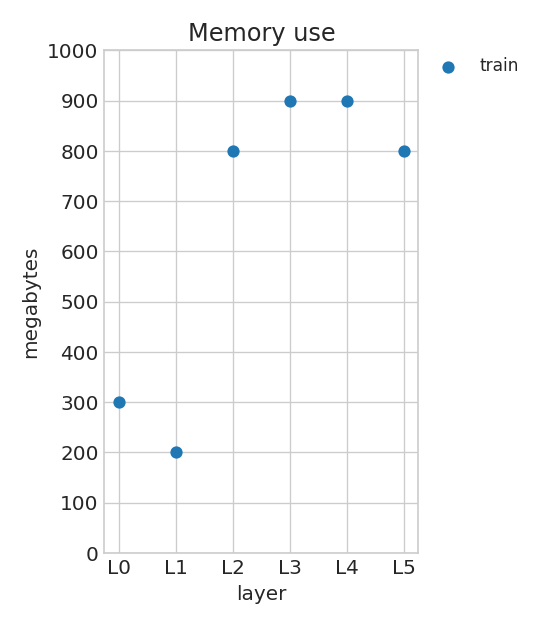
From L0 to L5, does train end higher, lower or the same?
higher
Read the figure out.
Title: Memory use
x-axis: layer, ticks L0 L1 L2 L3 L4 L5
y-axis: megabytes, ticks 0 100 200 300 400 500 600 700 800 900 1000
Legend: train
Values:
train: 300 200 800 900 900 800
